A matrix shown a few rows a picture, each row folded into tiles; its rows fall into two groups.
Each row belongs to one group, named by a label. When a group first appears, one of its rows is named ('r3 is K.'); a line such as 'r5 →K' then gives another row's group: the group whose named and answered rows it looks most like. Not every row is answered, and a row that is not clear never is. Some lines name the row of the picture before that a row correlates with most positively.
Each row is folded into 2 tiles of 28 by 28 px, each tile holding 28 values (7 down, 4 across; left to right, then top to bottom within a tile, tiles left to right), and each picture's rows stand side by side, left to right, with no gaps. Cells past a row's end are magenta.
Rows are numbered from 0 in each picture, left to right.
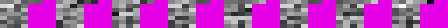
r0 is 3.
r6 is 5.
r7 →3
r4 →5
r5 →3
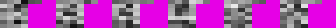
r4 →3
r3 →5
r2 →5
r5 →5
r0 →3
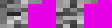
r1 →5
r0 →5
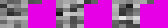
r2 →5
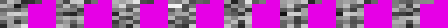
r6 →3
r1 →5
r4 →5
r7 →5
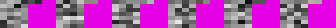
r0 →3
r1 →5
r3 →5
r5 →5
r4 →3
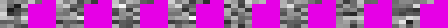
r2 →3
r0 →5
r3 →3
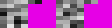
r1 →5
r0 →3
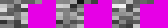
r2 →3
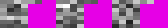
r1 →3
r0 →5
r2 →5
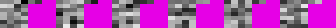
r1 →3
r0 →3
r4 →5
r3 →5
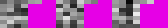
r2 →5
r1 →5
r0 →5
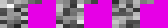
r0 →3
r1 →5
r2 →5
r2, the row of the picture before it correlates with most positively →0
